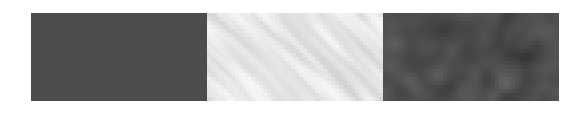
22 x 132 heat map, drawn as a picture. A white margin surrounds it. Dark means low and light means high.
It is made of 1 by 3 panels. Panel 1,1: low, flat. Panel 1,2: very high, slanting down to the right, faint in contrast. Panel 1,3: low, blotchy, faint in contrast.
